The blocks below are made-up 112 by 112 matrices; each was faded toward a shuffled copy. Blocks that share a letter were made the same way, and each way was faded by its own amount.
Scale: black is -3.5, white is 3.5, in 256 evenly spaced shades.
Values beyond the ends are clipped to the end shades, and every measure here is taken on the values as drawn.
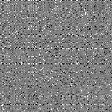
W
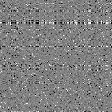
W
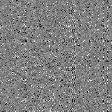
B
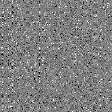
B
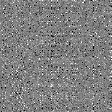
B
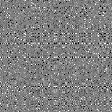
W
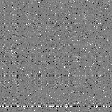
W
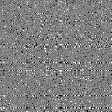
W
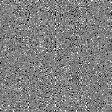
B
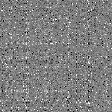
B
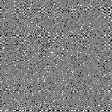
W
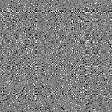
W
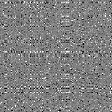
W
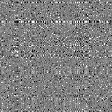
W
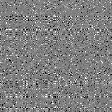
W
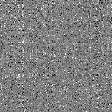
B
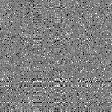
W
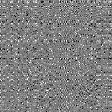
W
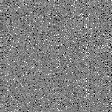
B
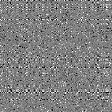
W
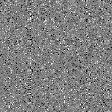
B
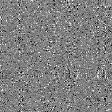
B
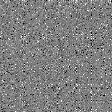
B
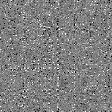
B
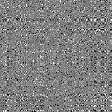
W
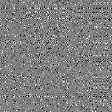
W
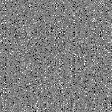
B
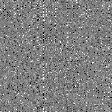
B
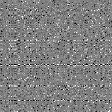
W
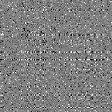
W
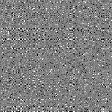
W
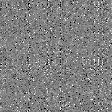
B
